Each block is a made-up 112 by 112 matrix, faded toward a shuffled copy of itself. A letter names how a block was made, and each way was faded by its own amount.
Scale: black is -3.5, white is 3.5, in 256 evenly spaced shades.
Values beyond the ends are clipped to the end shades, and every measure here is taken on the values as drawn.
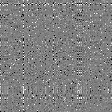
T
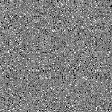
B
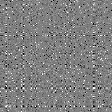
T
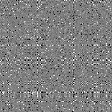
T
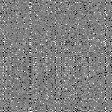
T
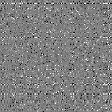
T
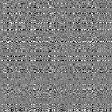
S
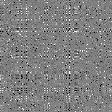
T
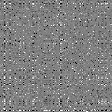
T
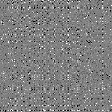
T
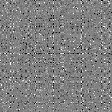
T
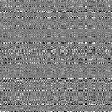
S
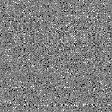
B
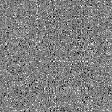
B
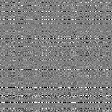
S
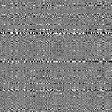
S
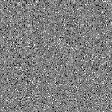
B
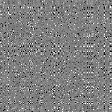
T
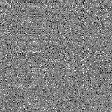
B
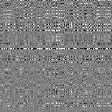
S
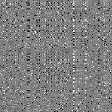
T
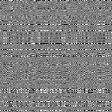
S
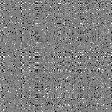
T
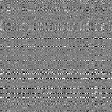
S
